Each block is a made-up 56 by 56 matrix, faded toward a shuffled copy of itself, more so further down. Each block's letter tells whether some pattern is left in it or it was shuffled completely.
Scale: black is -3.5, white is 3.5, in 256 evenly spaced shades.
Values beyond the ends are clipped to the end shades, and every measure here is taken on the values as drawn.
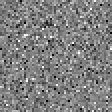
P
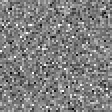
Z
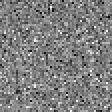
Z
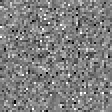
P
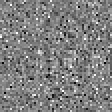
P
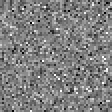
Z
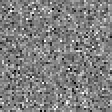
Z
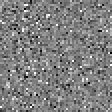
P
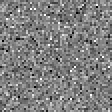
Z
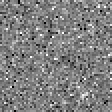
Z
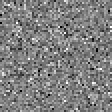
P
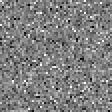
Z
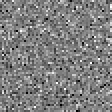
P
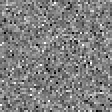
Z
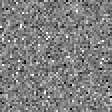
Z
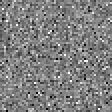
Z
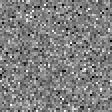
Z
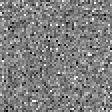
Z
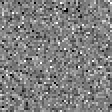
Z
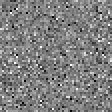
P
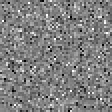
P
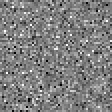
P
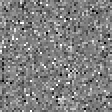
Z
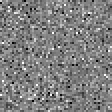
P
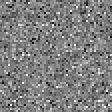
P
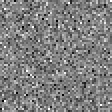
P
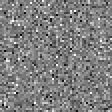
P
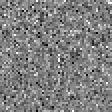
P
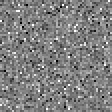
Z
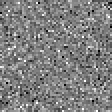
Z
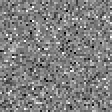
P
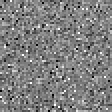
Z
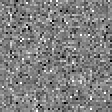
P
